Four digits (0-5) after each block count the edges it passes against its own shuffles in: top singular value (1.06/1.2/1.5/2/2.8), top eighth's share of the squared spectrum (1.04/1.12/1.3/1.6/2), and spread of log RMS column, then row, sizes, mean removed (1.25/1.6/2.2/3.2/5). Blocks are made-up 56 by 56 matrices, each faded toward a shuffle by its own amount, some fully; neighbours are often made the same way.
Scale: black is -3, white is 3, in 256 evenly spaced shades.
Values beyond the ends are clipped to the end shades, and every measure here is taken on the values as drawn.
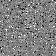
2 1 0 0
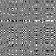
5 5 3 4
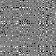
4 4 3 3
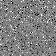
0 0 0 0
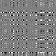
5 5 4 4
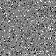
3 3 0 0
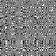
4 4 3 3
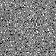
3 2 0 0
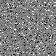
2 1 0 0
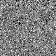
0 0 0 1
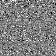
1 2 0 3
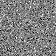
0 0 0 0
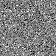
0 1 0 1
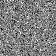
0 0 0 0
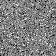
0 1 0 0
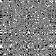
4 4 2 2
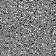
3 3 1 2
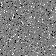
0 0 0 0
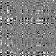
4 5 3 3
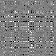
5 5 3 3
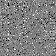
3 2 1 1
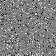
2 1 0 0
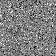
1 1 0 0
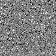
0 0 1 0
